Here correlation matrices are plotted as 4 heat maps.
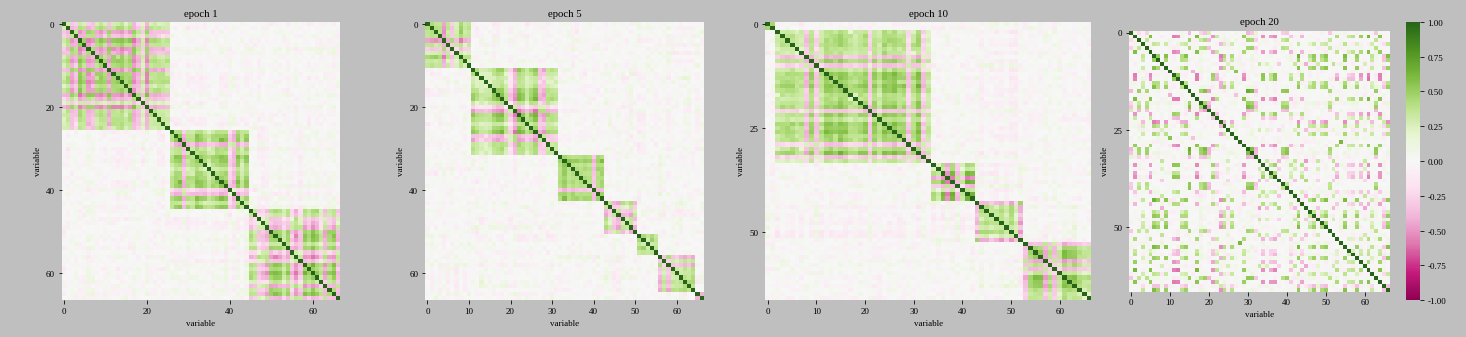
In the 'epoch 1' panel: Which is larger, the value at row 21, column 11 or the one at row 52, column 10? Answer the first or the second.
the second
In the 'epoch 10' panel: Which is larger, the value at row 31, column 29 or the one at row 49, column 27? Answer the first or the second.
the second
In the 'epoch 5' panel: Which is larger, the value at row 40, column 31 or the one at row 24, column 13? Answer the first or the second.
the second
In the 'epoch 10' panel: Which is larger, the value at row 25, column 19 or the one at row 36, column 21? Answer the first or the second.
the first
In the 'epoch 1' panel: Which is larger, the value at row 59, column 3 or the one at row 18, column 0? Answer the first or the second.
the first
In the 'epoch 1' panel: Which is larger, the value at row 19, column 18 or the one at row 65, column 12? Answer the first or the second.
the second
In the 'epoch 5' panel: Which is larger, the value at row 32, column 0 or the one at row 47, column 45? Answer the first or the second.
the first
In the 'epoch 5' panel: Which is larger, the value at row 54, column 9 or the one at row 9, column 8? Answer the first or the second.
the second
